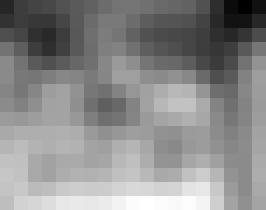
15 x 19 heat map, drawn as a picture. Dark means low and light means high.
Ninth with the lowest average: top right. Lone odd cells: none. Slope: up to the bottom. Grain: blotchy.
